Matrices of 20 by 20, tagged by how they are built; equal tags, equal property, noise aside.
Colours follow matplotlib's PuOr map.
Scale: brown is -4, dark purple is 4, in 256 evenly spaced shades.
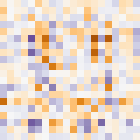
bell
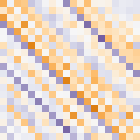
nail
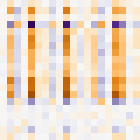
bell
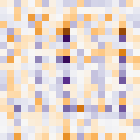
bell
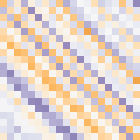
nail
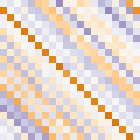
nail
